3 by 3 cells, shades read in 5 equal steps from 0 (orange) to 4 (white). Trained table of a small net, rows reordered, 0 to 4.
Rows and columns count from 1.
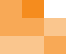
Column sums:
4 3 7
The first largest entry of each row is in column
3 3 1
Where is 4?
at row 1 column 3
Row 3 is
2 2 1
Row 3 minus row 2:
1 1 -1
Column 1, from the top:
1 1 2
